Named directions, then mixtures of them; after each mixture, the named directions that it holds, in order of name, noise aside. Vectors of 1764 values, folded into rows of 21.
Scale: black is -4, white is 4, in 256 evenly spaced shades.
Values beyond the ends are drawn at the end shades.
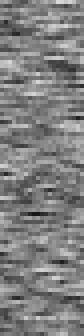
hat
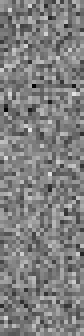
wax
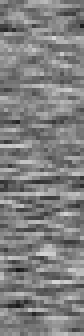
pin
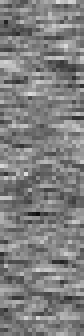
hat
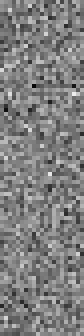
wax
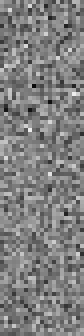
wax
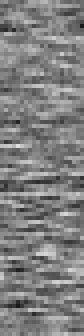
pin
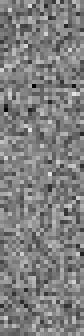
wax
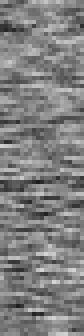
hat, pin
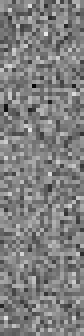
wax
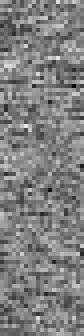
hat, wax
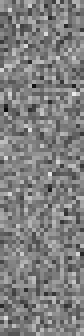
wax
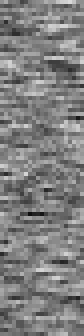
hat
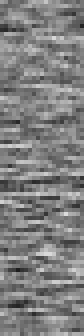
pin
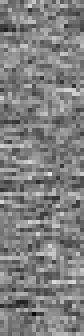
pin, wax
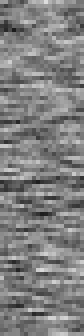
hat, pin
